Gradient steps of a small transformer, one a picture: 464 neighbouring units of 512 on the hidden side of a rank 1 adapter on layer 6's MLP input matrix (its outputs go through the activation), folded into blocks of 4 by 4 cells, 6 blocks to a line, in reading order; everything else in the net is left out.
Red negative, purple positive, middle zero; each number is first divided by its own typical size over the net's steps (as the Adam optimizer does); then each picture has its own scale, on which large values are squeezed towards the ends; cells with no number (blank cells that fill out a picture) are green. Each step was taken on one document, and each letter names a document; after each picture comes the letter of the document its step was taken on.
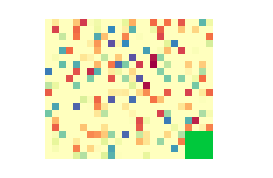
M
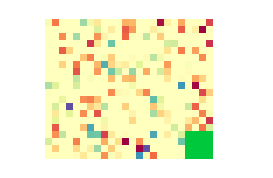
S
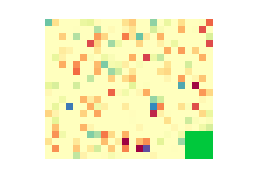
S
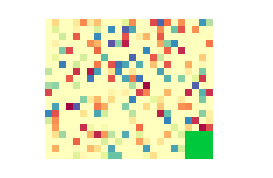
M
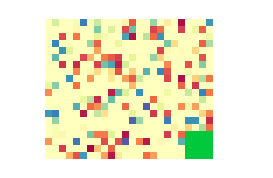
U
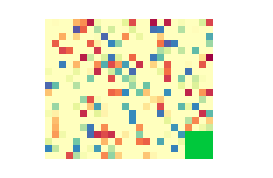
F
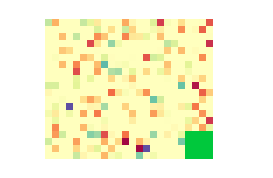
S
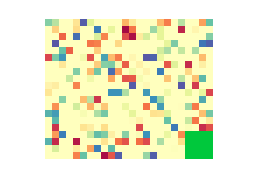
U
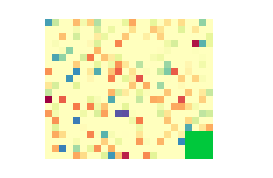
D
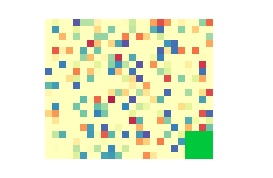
M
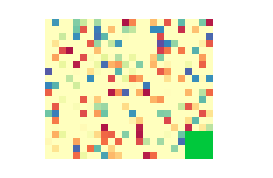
F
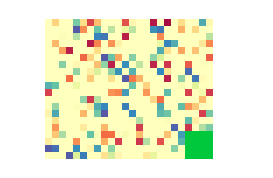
F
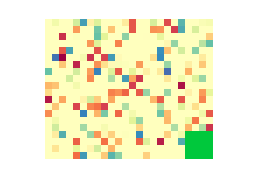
D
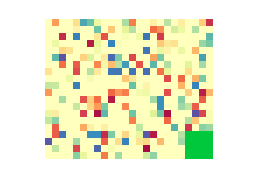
U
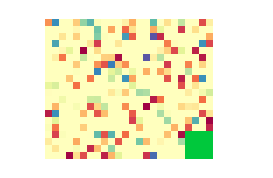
U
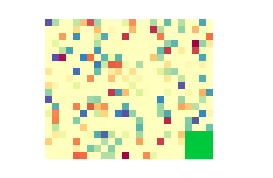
D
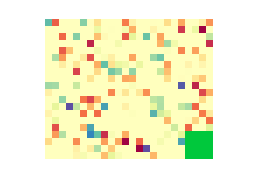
S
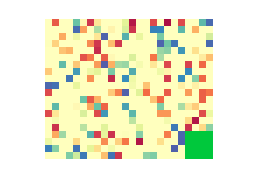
F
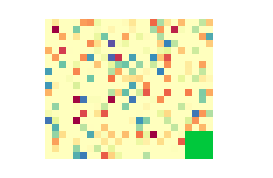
M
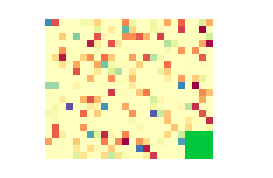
S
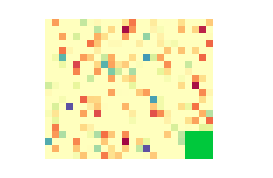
S
